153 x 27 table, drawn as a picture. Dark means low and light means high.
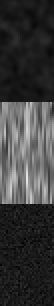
The table splits into 3 rows of 1 panel. Panel 1,1: very low, blotchy, faint in contrast. Panel 2,1: middling, streaked downward, strong in contrast. Panel 3,1: very low, fine-grained, faint in contrast.
